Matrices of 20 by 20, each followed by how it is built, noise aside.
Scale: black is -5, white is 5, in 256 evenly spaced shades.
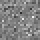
noise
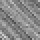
Toeplitz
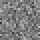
noise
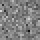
noise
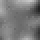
smooth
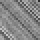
Toeplitz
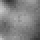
smooth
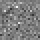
noise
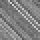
Toeplitz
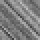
Toeplitz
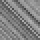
Toeplitz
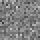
noise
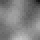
smooth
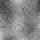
smooth
